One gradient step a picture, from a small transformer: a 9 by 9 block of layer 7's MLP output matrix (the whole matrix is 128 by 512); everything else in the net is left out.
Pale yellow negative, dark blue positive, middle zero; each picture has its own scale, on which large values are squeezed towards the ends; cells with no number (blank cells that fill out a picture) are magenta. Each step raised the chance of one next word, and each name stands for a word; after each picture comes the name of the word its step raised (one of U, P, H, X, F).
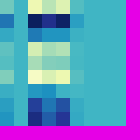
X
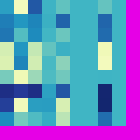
X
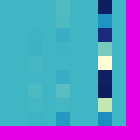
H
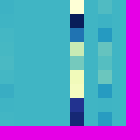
X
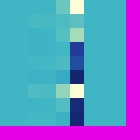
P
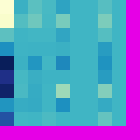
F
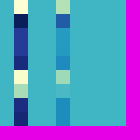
X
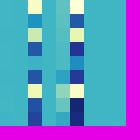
P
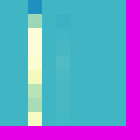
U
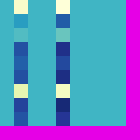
P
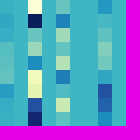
X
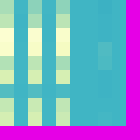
U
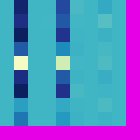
H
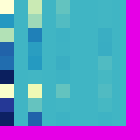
P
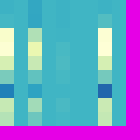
U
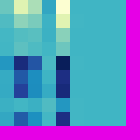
F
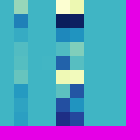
X
